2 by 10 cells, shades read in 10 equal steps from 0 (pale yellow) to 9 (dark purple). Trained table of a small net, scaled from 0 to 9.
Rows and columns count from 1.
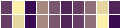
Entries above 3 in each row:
8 8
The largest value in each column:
7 1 9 4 6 8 7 5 1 9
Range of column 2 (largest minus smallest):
1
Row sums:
55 56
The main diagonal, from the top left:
7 1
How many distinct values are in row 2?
8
